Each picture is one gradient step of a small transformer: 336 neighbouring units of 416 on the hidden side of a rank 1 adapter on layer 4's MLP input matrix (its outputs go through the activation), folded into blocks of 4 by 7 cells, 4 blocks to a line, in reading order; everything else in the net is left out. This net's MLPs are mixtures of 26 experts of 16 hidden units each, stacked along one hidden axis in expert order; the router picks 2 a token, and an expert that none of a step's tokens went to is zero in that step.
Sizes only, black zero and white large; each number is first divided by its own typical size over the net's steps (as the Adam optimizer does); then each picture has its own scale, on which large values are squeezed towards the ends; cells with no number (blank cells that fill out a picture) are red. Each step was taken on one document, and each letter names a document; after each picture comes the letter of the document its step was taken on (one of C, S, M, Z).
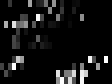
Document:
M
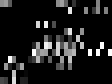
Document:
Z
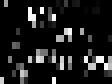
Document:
Z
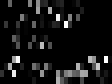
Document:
M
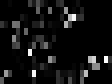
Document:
M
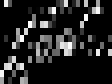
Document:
Z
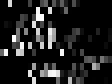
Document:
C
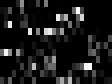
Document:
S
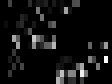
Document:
M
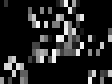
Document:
Z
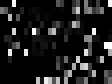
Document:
S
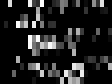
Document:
C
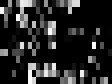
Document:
C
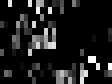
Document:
M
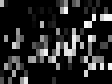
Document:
Z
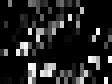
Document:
C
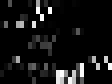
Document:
M
